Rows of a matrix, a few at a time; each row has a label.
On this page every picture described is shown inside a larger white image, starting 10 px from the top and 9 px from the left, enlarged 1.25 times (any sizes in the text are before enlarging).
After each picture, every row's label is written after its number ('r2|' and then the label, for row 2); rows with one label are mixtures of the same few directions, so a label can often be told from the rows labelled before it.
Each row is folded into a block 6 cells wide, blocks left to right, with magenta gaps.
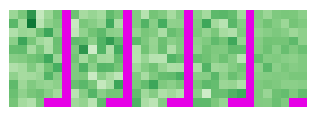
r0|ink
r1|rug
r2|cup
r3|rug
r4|rug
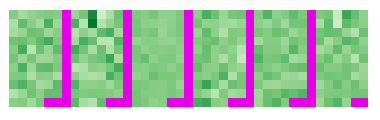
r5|rug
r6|ink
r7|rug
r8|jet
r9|cup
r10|ink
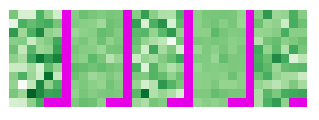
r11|jet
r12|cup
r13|rug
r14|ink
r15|cup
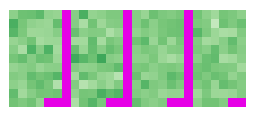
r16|rug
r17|cup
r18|cup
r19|ink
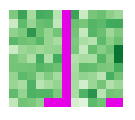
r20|ink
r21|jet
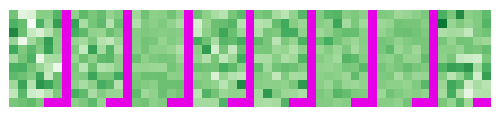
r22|ink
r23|rug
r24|jet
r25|rug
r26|rug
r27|ink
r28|rug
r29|jet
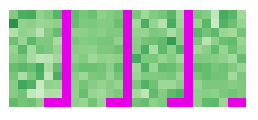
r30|jet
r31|jet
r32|rug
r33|ink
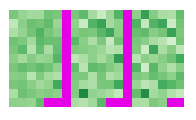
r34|rug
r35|rug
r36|rug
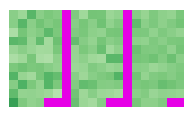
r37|cup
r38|cup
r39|ink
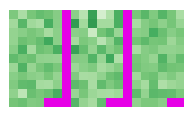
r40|rug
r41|ink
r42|ink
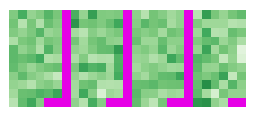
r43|cup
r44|jet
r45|cup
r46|jet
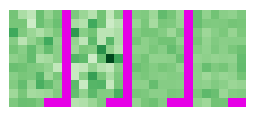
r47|ink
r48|cup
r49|ink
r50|jet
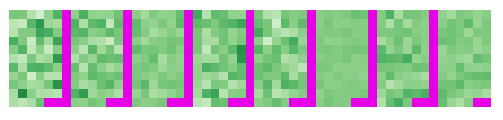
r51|rug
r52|rug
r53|ink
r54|jet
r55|ink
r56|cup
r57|cup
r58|cup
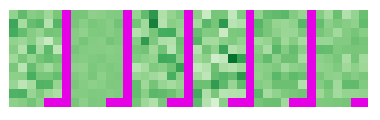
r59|rug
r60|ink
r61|ink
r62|cup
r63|rug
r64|ink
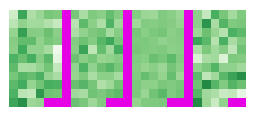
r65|jet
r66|rug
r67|jet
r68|cup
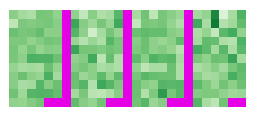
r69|jet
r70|ink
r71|jet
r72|ink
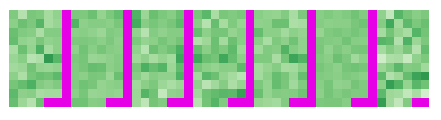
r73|cup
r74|jet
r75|jet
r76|cup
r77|cup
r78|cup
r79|cup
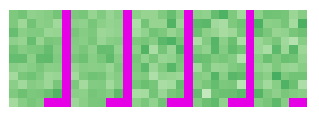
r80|cup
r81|cup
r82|rug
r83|rug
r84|rug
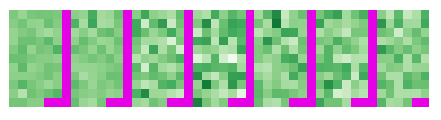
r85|rug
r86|ink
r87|rug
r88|cup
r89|ink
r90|jet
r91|ink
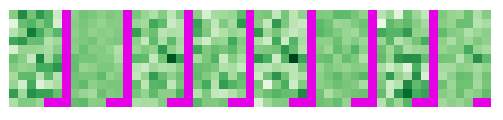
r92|ink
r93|jet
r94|cup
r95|ink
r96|cup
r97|rug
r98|jet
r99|cup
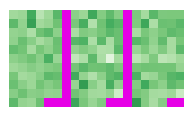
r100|ink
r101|cup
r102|cup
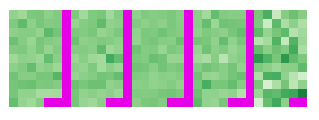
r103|cup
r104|cup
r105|cup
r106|cup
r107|cup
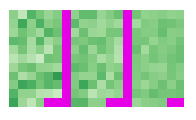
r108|cup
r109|jet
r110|jet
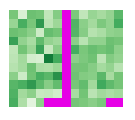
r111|cup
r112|ink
